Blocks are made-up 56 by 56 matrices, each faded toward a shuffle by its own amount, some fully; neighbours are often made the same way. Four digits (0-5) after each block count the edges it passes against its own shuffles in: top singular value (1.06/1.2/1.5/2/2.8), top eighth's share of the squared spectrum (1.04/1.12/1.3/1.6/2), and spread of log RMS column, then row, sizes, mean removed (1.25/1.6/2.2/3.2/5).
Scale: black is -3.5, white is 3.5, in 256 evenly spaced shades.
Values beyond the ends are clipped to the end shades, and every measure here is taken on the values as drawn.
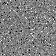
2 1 0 0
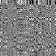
4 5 3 3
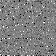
3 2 0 1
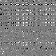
4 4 2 3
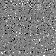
3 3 0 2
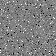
0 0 0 0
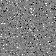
1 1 0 0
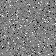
0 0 0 0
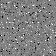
1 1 0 0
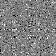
3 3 0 2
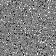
0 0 0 0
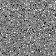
2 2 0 1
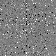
2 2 1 1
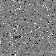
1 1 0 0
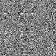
3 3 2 1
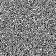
0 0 0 0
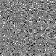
3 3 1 1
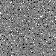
2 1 0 0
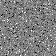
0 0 0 0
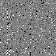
2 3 2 2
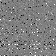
2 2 0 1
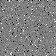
1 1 0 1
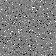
1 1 0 0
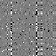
5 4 3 2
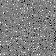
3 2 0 0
